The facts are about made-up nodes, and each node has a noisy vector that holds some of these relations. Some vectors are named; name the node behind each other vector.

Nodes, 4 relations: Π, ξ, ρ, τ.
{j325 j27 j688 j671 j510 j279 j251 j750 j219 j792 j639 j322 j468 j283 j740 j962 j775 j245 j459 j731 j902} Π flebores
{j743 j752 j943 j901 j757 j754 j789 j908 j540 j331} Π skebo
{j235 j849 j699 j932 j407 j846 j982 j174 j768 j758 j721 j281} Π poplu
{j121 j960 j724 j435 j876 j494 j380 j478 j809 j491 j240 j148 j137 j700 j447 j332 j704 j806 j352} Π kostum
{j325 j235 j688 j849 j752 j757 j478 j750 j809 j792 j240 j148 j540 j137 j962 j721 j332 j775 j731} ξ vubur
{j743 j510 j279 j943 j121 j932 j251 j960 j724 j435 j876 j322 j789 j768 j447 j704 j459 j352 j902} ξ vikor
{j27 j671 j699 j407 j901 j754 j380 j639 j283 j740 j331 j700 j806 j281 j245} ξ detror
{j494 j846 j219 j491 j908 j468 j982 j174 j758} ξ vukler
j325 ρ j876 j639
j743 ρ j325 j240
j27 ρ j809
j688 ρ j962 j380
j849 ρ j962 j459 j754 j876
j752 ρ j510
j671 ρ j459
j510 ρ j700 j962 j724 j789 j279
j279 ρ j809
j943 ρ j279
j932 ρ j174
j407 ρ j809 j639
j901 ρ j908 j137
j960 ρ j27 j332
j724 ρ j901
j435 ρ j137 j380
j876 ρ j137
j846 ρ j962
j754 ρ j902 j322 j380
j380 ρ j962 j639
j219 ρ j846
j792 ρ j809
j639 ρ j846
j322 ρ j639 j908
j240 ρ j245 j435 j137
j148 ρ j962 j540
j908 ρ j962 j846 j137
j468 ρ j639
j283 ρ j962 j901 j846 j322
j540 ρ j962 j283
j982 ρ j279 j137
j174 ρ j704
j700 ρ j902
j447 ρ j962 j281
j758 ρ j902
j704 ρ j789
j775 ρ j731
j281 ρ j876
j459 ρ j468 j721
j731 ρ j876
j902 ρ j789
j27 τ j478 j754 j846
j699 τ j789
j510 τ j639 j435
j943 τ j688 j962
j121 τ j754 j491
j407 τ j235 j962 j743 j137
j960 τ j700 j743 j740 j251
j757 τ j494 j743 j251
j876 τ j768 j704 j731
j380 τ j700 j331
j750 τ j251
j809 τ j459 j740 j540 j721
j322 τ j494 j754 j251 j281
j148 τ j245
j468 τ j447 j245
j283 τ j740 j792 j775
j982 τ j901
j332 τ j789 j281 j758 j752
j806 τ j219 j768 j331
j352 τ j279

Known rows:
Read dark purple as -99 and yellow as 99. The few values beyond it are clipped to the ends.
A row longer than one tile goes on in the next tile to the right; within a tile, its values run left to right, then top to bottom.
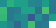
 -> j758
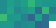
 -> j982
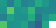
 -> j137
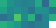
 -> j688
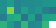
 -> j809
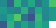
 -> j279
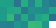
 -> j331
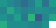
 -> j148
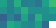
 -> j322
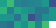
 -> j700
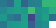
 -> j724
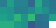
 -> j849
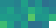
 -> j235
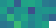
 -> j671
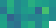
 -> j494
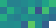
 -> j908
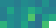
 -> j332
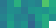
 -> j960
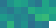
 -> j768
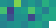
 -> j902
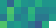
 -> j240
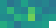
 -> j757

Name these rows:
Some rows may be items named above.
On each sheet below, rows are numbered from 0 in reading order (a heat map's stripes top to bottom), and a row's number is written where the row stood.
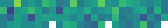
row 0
j902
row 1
j876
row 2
j758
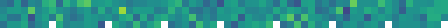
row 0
j724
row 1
j174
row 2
j809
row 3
j754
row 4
j806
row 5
j901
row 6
j902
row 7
j251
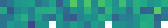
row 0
j459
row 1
j704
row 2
j468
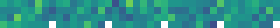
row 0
j731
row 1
j219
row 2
j704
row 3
j846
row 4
j982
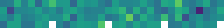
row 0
j510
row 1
j806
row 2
j792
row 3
j380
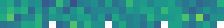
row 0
j407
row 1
j283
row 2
j932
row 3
j540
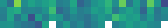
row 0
j435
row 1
j447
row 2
j281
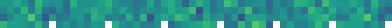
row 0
j325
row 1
j251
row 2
j148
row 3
j27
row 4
j639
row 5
j789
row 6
j325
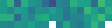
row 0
j699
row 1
j789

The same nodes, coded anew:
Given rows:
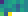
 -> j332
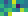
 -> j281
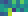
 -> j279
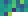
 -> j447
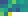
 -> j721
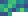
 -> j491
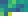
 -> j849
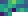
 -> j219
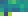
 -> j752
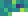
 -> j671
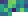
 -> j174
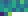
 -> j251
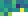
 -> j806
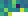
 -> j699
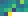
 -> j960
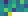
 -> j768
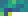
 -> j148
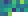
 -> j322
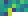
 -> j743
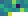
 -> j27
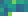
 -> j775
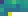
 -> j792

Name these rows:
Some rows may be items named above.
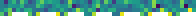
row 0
j789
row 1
j849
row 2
j380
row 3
j932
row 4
j792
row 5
j407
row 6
j700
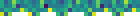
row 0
j754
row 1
j700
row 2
j704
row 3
j699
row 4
j901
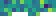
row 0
j459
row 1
j283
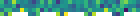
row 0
j901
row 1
j902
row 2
j809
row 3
j331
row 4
j908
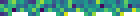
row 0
j982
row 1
j846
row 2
j699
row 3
j639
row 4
j699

